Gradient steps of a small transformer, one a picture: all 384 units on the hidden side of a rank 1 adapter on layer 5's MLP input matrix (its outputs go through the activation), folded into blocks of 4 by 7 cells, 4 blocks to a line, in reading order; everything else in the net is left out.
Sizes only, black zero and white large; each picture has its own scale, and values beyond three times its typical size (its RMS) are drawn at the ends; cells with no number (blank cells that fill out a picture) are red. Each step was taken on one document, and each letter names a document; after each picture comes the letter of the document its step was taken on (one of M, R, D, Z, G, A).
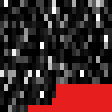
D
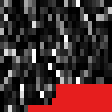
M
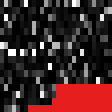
M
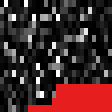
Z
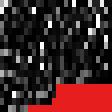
D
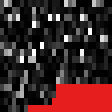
M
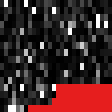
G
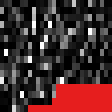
D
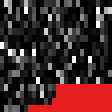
M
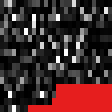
Z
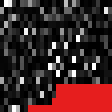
Z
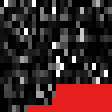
Z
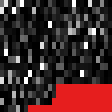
D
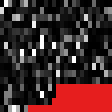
Z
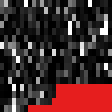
G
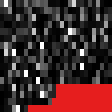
G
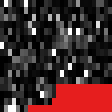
M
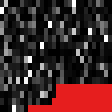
D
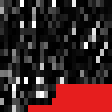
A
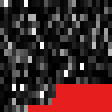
G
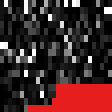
M
